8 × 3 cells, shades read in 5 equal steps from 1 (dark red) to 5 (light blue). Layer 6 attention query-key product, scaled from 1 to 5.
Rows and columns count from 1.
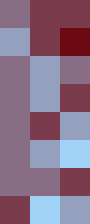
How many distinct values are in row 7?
2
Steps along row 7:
same down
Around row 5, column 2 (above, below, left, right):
4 4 3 4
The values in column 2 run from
2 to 5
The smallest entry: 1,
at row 2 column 3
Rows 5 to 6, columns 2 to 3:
2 4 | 4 5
